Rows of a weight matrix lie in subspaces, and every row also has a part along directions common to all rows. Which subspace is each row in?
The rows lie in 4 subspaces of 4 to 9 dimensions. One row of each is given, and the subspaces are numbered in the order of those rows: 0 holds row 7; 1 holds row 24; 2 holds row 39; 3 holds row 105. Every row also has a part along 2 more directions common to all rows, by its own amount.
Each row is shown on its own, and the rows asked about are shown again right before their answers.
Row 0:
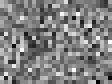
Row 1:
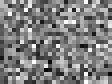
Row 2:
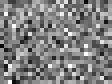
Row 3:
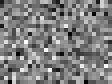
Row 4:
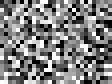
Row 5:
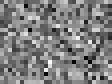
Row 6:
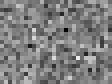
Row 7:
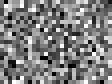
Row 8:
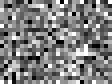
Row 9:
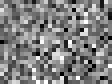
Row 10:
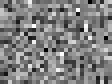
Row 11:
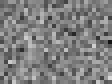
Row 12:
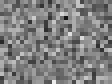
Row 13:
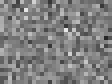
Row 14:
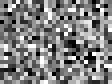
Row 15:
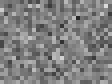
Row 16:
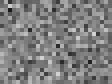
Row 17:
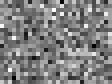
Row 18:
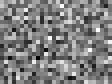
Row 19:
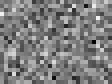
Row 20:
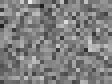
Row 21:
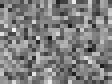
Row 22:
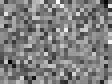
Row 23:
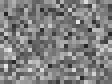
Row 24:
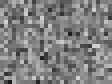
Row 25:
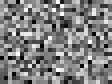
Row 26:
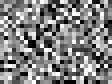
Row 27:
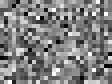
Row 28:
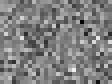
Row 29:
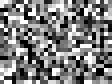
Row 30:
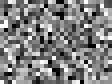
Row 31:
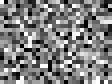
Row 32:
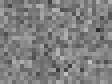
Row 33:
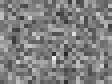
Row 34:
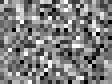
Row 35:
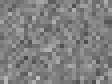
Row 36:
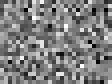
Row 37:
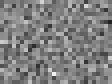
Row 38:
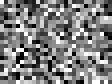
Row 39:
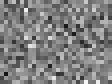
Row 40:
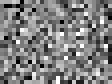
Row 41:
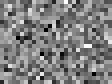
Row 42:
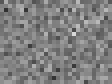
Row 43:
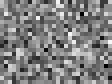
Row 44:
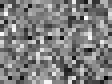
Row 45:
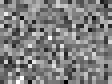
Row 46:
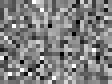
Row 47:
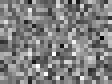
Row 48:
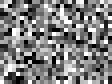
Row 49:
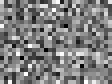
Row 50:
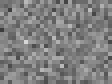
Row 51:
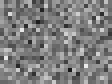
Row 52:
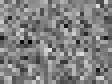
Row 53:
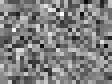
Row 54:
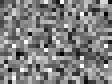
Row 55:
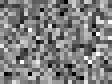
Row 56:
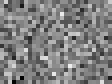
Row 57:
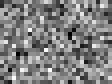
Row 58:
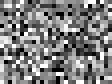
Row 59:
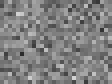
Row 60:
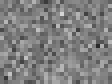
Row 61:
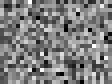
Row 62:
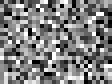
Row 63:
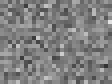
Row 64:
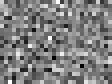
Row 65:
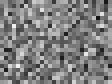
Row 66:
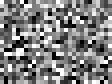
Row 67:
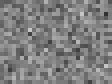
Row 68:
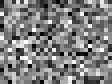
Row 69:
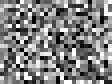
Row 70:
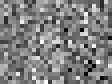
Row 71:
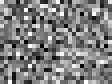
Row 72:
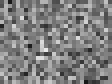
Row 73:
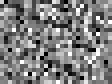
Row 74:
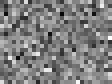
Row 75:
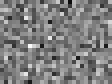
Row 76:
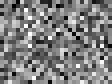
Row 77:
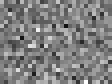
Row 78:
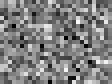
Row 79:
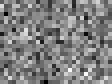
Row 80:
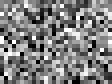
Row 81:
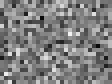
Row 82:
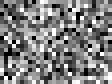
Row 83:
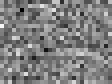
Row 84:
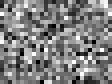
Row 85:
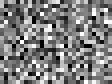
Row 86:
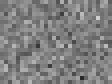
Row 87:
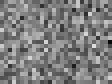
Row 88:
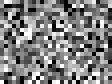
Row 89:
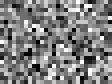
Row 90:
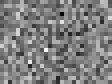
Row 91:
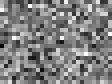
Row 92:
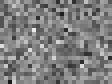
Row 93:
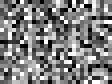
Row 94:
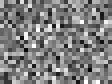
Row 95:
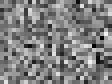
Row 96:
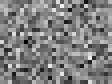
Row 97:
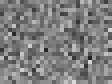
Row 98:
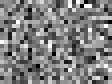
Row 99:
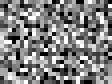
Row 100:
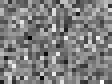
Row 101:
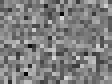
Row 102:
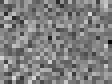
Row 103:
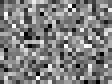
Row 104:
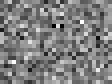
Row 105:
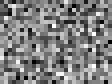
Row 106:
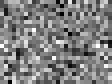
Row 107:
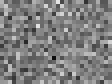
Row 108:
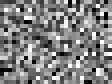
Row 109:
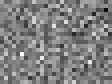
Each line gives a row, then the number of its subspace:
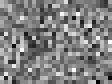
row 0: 2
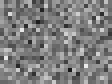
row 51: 2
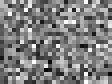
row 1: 3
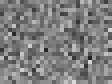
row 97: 2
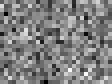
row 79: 3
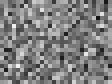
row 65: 2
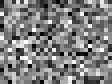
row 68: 2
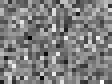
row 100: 0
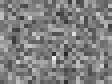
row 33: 0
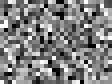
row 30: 3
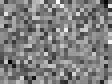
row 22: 0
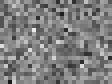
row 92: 1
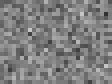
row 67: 1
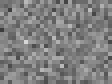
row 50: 0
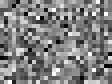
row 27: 1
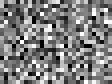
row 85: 2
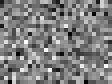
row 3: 1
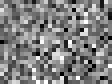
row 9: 3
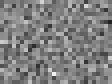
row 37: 1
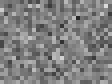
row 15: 3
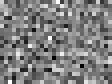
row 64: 0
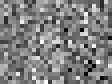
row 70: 3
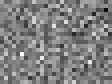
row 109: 2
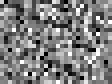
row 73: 3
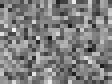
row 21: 3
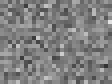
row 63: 3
